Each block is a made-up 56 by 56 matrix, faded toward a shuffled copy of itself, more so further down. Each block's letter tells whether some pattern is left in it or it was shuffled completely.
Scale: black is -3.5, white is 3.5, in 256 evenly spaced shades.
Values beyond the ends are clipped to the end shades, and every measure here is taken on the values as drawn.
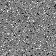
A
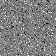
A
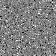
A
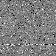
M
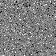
A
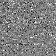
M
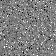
A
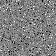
A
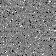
A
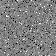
A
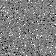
A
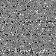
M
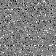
M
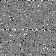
M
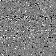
M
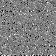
M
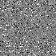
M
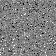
A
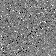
A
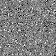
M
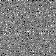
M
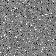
A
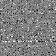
M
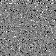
M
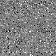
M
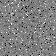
A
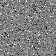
A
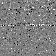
M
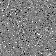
A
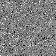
M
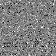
M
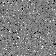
A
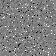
A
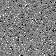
A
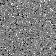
A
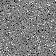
A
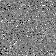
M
